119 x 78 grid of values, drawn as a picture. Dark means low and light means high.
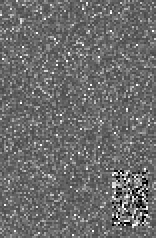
Average level on the scale: 40%. Slope: none. Roughest part: bottom right. Odd rows or columns: none. Mirror symmetry: none. Odd patch: rougher, in the bottom right. Stripes: none.
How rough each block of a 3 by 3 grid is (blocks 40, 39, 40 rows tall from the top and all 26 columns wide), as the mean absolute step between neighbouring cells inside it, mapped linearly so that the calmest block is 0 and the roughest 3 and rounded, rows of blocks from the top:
000 | 000 | 003
